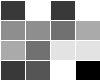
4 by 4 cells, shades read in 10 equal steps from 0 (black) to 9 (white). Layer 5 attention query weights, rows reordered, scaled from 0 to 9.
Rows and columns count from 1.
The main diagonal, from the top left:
2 5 8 0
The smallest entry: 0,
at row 4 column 4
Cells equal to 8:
2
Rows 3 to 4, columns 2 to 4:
4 8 8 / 3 9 0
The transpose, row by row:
2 5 6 2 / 9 5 4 3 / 2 4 8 9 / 9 6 8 0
